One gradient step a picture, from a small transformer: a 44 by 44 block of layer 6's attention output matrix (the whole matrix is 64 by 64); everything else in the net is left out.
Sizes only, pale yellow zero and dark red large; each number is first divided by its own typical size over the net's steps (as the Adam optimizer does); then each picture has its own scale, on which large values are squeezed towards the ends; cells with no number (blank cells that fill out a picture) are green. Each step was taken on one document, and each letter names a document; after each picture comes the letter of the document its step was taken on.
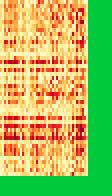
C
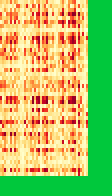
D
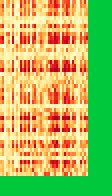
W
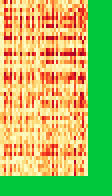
C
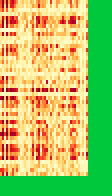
D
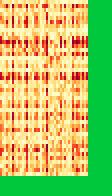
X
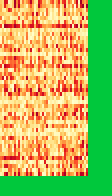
C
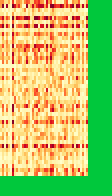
X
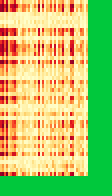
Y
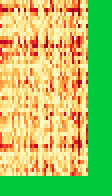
X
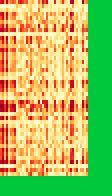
Y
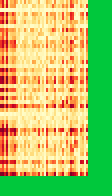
Y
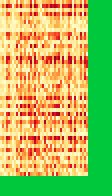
W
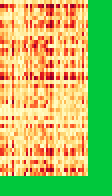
X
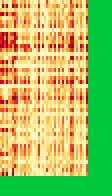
Y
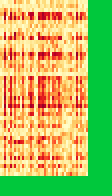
C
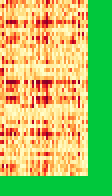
D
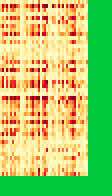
D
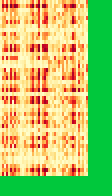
D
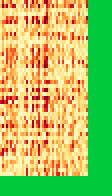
D
